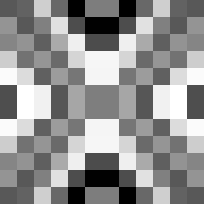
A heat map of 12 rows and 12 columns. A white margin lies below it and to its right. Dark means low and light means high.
Odd rows or columns: none. Slope: none. Mirror symmetry: left to right and top to bottom.
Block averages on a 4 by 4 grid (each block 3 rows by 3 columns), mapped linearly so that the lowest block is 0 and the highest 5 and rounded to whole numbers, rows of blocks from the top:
1 0 0 1 | 5 4 4 5 | 5 4 4 5 | 1 0 0 1
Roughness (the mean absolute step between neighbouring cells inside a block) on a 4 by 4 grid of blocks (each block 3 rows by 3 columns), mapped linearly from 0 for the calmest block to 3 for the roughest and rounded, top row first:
0 3 3 0 / 2 1 1 2 / 2 1 1 2 / 0 3 3 0
